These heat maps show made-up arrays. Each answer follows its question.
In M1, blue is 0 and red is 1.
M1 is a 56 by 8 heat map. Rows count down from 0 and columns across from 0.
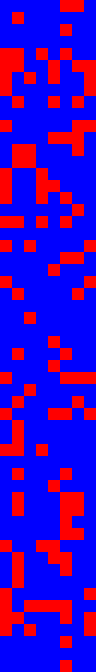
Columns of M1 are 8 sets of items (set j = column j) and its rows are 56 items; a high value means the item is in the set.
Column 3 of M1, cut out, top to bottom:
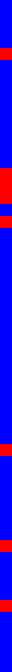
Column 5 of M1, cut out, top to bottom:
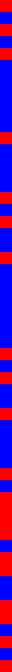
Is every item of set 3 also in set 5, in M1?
no
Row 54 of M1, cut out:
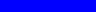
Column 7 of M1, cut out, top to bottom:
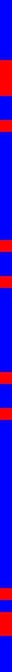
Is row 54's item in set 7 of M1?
no
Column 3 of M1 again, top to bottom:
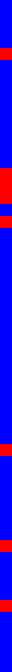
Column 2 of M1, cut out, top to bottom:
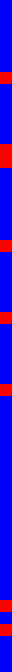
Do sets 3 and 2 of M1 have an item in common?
yes
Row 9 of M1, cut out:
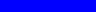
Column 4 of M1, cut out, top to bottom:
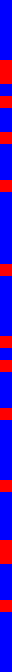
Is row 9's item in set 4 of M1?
no
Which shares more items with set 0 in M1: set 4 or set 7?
set 7
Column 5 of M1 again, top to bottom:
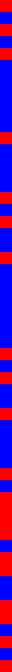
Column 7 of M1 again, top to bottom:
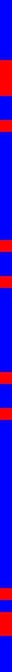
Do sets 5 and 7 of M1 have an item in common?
yes
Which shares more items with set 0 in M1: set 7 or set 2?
set 7
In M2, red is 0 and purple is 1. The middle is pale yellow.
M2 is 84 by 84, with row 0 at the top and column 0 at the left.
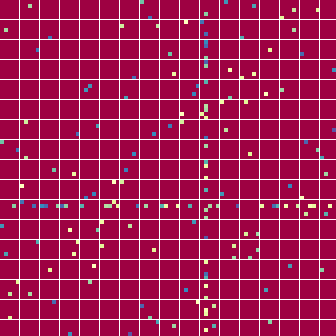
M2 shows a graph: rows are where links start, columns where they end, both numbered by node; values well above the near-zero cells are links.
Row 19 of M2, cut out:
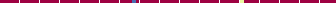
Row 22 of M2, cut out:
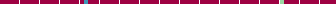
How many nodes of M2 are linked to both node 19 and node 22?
0
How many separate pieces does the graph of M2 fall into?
3
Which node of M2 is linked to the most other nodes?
node 51
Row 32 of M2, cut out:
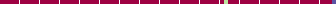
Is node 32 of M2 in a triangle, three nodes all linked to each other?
no
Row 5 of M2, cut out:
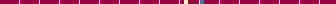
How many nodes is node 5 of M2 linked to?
2
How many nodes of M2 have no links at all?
0
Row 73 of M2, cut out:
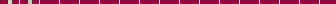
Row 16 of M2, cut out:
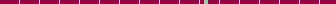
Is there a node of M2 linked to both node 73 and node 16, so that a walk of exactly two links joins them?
no
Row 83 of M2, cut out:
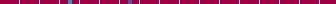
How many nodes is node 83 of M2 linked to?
2
